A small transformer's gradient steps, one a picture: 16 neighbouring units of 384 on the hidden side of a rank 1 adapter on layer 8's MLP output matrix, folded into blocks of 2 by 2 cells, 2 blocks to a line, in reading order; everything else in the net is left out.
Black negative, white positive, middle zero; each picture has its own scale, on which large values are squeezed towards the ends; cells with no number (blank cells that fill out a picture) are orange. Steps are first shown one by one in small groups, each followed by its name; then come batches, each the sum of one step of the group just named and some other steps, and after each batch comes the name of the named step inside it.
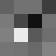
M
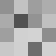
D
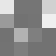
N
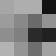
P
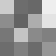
N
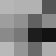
P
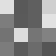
N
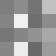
D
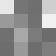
N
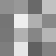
D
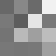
M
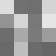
N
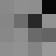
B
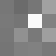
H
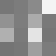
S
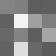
H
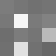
H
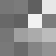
B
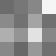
S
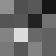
B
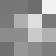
S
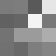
H
